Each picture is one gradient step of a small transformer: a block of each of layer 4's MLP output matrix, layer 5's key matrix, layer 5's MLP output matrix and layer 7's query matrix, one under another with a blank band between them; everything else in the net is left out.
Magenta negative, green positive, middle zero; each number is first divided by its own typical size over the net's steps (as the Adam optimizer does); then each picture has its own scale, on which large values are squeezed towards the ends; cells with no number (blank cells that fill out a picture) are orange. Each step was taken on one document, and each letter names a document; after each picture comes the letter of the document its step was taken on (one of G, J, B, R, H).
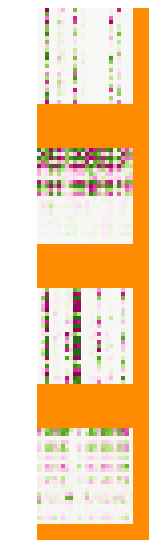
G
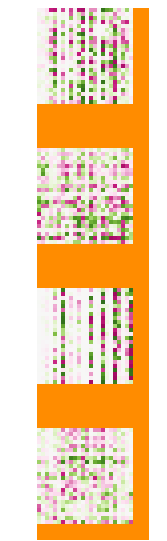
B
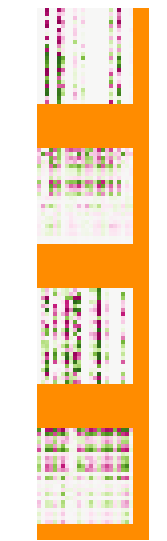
G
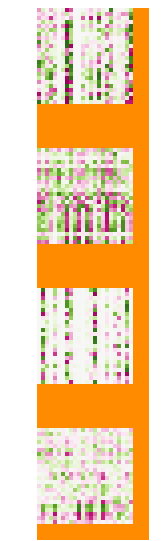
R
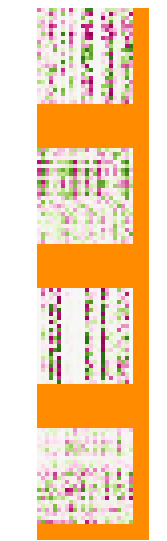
R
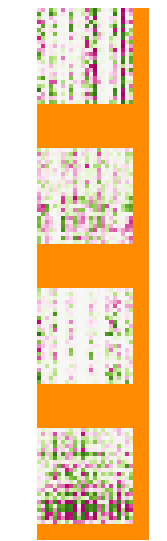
R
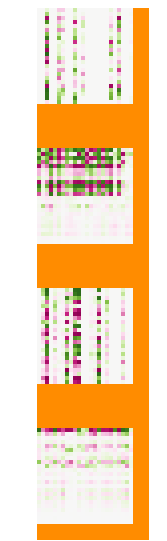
G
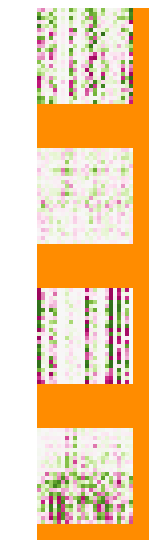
R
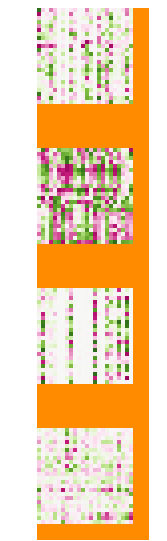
R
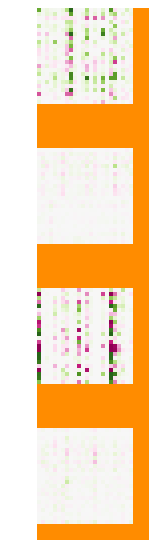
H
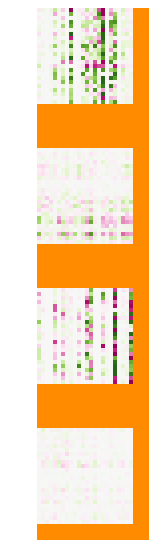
H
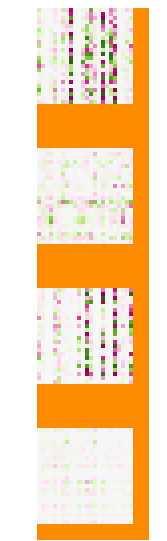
H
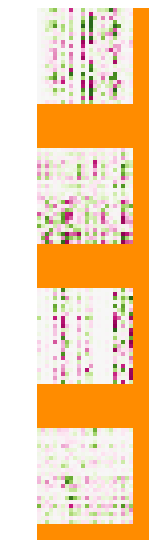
B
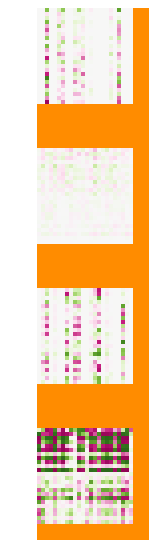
G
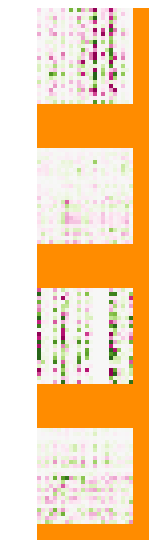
B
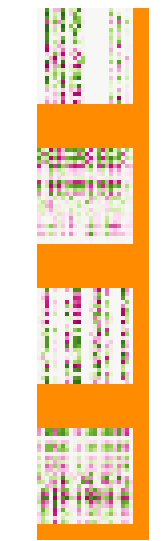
G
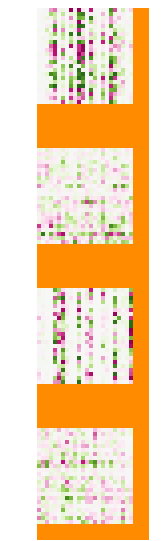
B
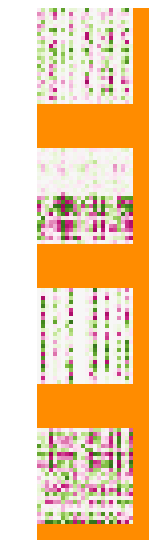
R
